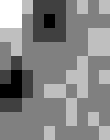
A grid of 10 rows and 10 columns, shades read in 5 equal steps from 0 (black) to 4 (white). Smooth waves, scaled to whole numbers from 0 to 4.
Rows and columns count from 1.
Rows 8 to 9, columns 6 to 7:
2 3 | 2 3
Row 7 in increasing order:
0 0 1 2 2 2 2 3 3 3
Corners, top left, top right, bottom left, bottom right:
4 3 2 3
